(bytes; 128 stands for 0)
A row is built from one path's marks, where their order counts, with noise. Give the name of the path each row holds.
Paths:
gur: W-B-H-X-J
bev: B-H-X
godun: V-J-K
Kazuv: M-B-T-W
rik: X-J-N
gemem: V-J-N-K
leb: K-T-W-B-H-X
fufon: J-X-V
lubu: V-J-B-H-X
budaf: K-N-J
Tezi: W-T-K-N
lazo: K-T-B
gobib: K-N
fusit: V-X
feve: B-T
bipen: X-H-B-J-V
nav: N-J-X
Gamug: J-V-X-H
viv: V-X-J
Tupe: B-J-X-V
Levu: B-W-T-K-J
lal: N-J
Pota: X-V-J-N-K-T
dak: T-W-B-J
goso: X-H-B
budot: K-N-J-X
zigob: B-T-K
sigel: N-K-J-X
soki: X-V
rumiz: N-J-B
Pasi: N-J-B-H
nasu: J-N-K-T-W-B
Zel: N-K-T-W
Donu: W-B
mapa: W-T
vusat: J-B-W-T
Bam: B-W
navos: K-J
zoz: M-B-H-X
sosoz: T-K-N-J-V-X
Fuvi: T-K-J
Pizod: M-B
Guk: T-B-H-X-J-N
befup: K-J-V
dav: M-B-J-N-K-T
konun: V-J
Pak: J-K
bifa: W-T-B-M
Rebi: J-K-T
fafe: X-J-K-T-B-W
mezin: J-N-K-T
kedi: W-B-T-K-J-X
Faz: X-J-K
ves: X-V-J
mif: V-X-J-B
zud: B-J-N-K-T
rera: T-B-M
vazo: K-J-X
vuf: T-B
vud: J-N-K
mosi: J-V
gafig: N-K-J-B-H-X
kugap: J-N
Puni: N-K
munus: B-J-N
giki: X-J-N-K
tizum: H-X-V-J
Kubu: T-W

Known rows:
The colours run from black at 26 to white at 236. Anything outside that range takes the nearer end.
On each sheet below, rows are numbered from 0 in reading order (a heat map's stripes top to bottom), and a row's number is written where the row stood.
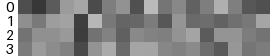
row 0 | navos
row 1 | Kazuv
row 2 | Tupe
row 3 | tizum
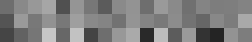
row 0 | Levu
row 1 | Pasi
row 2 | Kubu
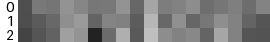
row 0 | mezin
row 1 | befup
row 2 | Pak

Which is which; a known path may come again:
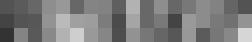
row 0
befup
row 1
gobib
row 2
Puni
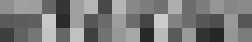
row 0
goso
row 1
vuf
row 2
Kubu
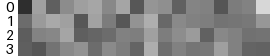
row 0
lal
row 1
gur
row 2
vusat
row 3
vazo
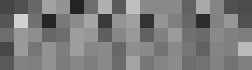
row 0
Pak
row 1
fusit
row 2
Pota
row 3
rumiz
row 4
nasu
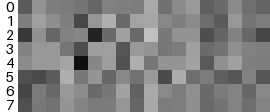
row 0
Gamug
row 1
tizum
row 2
mosi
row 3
bipen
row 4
bev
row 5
Fuvi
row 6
vud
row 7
mezin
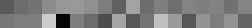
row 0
budot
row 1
feve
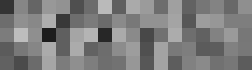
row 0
kugap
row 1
munus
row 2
soki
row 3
dak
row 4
lazo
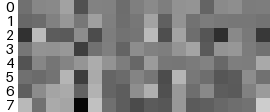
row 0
zud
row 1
leb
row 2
konun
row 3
Tupe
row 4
sigel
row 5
rera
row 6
bifa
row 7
Pizod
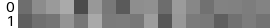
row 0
Levu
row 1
sosoz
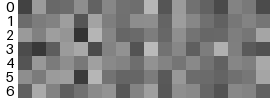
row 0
godun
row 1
Guk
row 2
zoz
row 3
navos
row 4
Pasi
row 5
Kazuv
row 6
mif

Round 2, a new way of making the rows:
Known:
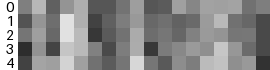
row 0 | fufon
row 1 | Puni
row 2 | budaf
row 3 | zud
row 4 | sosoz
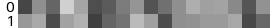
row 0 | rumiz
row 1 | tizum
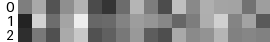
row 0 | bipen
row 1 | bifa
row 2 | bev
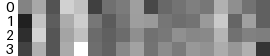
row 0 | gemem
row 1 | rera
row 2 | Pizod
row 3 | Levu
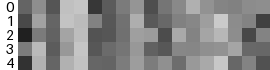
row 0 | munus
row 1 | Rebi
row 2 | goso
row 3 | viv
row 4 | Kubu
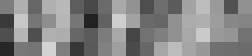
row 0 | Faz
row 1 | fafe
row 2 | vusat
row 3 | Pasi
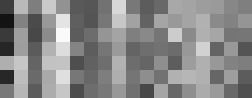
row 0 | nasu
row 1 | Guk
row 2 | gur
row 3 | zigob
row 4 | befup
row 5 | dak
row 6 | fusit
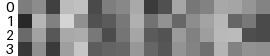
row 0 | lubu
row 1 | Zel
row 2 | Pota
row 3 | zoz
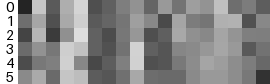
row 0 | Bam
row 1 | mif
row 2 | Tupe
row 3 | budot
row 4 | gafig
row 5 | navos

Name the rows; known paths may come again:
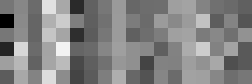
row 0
lal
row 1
vuf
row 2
kugap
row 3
bifa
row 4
ves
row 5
sigel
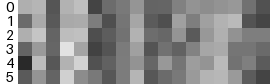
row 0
konun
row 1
Pota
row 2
befup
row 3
vud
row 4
Bam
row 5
mezin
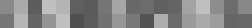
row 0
Pak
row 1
soki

